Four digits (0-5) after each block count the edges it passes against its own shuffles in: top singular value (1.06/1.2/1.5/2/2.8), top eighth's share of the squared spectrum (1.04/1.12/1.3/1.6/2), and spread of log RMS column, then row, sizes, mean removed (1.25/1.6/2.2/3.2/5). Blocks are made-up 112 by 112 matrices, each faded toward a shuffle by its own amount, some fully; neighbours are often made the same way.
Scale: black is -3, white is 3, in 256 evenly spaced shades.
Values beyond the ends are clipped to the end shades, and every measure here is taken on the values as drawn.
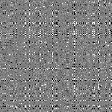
5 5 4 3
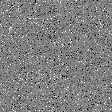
2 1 0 0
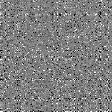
4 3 3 2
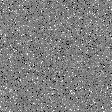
2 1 0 0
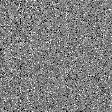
1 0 2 0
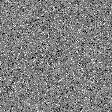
0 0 1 0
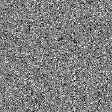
1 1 2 0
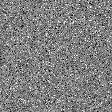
0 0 1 0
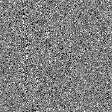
1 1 3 0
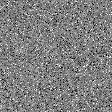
0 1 1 0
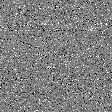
1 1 0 1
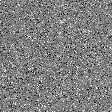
0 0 0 1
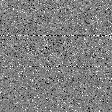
2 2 0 2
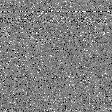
2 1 0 2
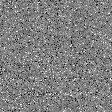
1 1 0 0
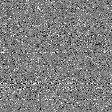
2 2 0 3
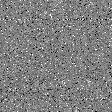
1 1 0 1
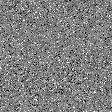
0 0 0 1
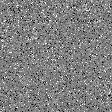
0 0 0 0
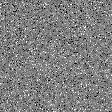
0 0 0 0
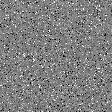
0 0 0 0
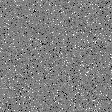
0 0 0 0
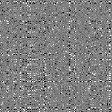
5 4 3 3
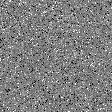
1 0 0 0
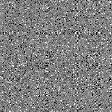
4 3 2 2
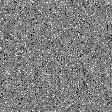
3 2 0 0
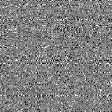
4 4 2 3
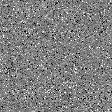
3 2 0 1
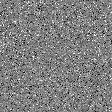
2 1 0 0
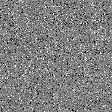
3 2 0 1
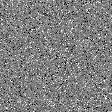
2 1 1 0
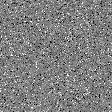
1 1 0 0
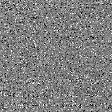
3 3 1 2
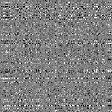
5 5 3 4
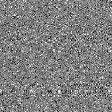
4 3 2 3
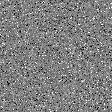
2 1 0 1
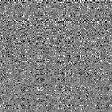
4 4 2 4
